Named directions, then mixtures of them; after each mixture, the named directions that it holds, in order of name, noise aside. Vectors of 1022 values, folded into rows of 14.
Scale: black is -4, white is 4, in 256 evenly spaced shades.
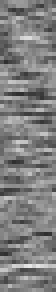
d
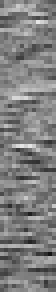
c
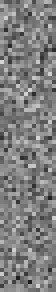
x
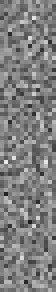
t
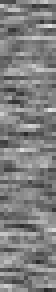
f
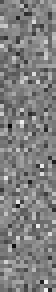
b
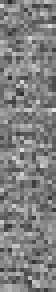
f, t, x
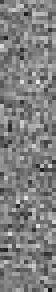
b, c, f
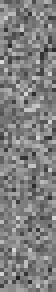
x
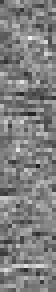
b, d, t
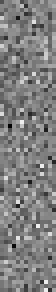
b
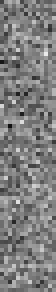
b, d, x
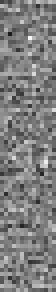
f, t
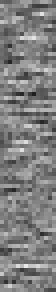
d, f, x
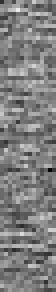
c, f, x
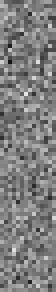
x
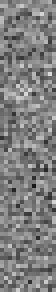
b, c, x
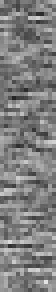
c, d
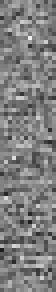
c, d, t
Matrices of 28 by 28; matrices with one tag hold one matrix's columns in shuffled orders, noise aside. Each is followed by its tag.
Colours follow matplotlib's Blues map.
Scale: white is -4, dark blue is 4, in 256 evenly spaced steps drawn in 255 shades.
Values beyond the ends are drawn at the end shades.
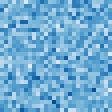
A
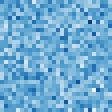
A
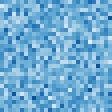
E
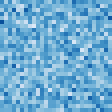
E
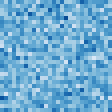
E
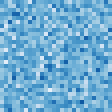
A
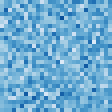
E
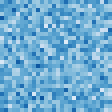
E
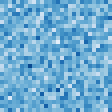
E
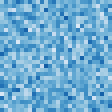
E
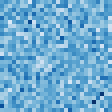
A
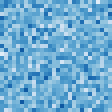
A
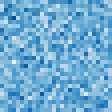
E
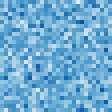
A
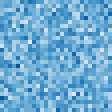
E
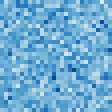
A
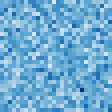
A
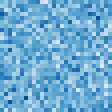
A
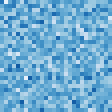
A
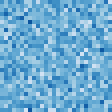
A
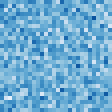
E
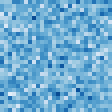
E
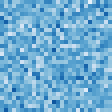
A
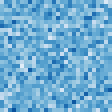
A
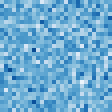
A
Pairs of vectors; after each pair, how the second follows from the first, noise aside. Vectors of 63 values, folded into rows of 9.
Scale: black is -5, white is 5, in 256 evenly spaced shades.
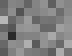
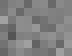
shrunk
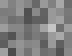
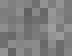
shrunk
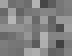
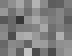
shuffled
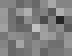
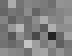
wrapped around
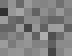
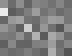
negated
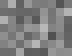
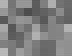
shuffled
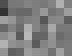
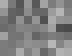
shuffled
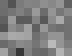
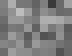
reversed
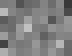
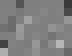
partly zeroed
